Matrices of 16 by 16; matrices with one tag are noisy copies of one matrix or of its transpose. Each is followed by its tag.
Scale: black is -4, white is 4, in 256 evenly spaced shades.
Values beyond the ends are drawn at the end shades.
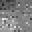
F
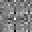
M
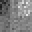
F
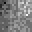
F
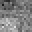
F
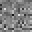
M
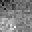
F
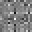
M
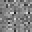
M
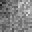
F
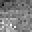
F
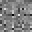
M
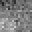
F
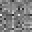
M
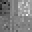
F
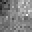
F
